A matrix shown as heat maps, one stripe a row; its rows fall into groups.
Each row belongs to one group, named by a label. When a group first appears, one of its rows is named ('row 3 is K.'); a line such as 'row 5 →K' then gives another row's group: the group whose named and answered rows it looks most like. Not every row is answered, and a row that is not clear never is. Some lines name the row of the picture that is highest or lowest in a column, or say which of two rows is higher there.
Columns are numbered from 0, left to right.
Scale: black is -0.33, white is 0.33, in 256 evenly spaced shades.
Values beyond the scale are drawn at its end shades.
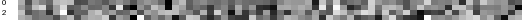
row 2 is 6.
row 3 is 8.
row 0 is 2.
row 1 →2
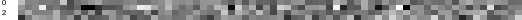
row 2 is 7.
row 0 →6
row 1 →2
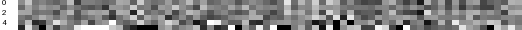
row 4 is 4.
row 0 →8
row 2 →8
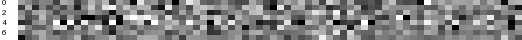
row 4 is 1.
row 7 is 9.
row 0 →8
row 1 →7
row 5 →6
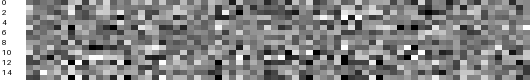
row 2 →6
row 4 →4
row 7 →7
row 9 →2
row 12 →1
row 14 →9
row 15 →1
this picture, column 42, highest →3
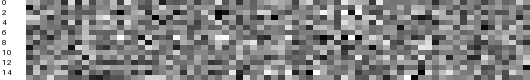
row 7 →4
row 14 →7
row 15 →2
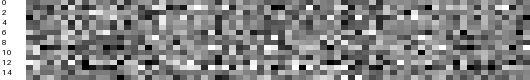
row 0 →1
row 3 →9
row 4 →1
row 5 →1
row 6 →6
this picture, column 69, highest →13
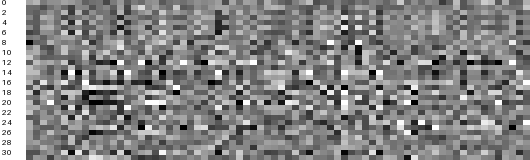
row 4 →1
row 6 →1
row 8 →9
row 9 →4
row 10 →6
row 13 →6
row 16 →7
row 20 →2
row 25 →8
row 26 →2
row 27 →6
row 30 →1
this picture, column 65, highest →24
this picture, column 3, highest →20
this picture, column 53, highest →24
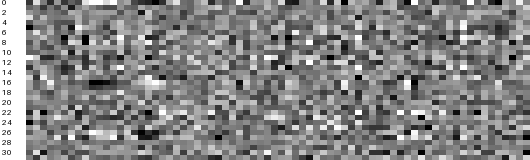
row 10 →1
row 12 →8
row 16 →2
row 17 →2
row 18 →4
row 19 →6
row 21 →1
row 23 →7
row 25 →8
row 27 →9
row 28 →8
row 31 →7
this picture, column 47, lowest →15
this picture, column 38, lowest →0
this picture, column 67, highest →16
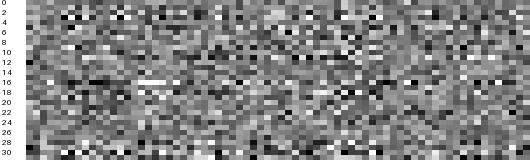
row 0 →2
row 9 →6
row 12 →9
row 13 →4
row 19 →1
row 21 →2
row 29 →9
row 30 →1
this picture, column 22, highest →2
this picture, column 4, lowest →28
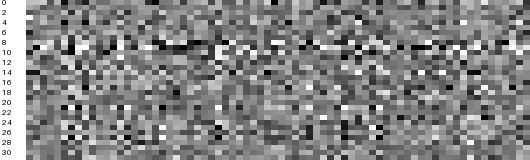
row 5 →8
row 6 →9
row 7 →1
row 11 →4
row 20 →7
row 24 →4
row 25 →1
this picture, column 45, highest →21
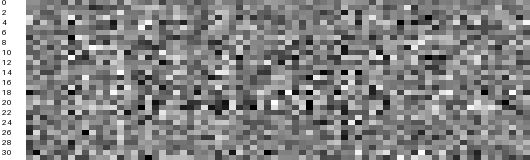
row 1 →2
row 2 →4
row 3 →6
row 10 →1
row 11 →6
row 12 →7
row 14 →4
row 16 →4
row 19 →8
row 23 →9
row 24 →4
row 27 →4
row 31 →9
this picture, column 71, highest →4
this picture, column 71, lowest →18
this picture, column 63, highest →21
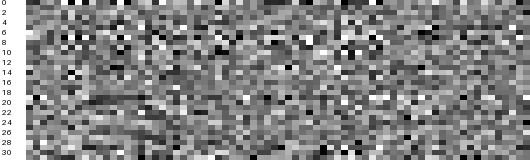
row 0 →1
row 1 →4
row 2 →9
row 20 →2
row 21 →9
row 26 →7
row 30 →4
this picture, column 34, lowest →19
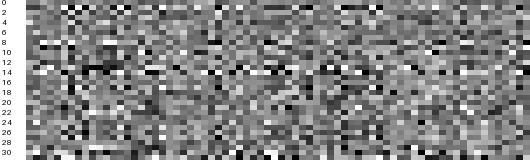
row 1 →1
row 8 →9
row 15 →1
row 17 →1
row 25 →1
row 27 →1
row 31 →6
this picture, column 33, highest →14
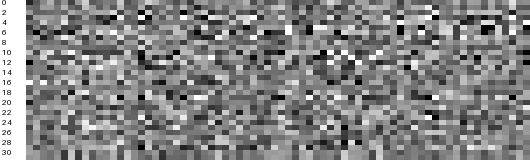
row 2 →8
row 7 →4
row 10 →2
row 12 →9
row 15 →4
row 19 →8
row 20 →9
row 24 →6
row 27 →4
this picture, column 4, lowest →6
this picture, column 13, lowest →19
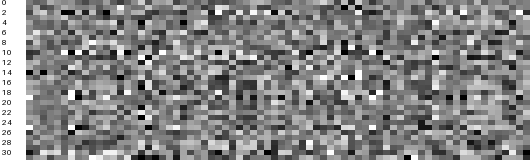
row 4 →8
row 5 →8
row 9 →4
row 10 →1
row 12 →8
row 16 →8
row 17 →8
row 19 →6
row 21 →8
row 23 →8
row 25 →6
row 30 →9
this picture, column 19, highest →10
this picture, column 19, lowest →18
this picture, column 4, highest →30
